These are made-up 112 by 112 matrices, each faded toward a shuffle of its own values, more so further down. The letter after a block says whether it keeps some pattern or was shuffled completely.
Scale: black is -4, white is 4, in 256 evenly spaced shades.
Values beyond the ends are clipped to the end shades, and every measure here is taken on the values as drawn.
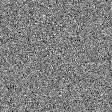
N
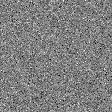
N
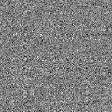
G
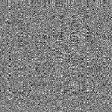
G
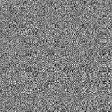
G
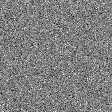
N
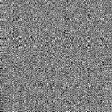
G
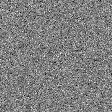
N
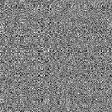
G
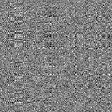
G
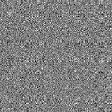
G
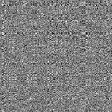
G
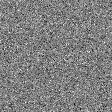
N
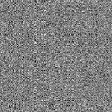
G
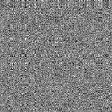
G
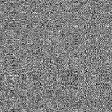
G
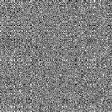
G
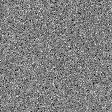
N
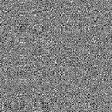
G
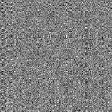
G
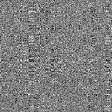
G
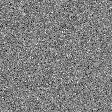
N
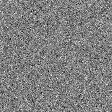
N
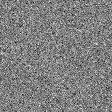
N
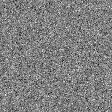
N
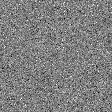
N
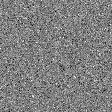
N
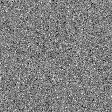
N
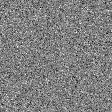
N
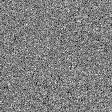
N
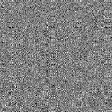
G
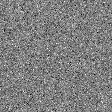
N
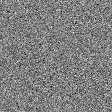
N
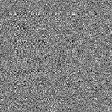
G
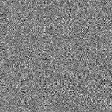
G
